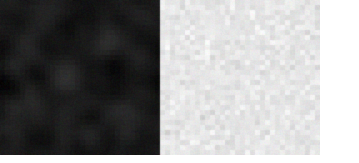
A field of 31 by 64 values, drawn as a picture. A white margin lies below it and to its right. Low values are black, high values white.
It is made of 1 by 2 panels. Panel 1,1: very low, blotchy, faint in contrast. Panel 1,2: very high, fine-grained, faint in contrast.
